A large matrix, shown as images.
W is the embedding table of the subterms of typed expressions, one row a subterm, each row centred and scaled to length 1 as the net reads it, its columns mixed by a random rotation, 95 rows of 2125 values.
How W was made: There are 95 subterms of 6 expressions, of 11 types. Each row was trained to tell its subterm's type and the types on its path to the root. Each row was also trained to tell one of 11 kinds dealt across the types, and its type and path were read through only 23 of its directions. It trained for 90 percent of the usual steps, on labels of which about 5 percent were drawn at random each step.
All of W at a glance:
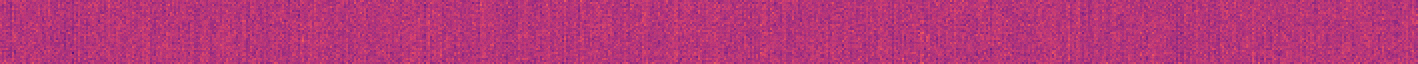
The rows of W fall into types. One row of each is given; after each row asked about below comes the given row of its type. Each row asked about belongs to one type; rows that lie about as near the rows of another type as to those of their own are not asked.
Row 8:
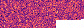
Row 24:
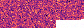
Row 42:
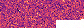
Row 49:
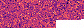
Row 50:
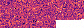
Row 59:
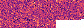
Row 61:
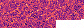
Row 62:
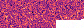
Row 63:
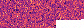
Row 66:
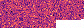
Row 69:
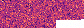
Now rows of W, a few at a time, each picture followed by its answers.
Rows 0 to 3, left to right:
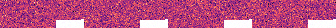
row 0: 59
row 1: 66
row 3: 50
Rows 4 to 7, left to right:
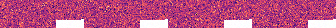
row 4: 69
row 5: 63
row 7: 61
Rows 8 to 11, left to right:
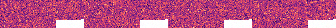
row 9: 63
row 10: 42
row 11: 8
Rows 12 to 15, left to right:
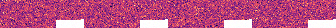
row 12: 61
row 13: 69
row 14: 49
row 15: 8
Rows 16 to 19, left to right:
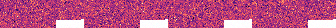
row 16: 63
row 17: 50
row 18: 24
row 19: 63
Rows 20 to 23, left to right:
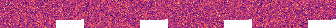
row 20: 63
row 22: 24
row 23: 49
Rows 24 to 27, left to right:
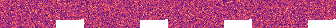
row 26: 8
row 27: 8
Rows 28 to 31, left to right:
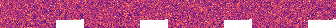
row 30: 24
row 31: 49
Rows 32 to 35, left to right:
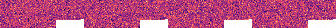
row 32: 49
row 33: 59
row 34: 59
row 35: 62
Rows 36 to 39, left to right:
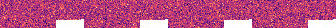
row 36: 62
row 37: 61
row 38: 69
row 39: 8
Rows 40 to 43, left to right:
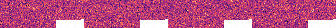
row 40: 69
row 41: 66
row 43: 69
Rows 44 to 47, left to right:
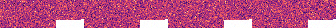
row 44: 59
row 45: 63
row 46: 49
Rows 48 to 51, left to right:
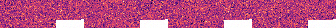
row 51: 50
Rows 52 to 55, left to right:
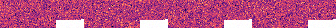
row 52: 50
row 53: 49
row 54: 59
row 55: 50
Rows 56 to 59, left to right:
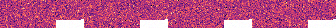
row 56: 62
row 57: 42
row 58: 50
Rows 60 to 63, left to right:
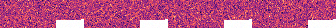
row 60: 42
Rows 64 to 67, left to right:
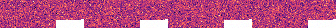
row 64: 59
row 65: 49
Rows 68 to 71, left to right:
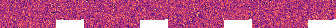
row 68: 62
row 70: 24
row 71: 62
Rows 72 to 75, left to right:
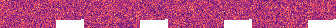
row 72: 50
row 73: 61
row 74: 61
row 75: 8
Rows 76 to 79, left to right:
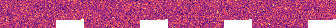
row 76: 42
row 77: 62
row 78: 69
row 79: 69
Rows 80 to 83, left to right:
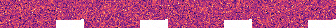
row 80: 50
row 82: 24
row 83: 49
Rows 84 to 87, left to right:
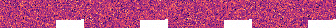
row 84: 59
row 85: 24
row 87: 50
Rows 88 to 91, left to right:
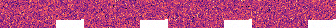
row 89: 42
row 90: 24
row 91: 69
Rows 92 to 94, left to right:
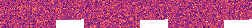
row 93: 62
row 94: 24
